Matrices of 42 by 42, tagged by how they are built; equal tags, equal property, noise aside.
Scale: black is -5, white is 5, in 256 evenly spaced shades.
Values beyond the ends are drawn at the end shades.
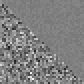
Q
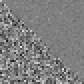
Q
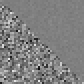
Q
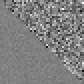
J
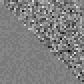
J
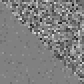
J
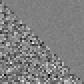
Q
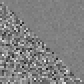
Q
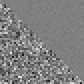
Q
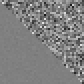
J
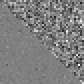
J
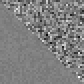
J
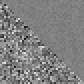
Q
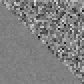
J
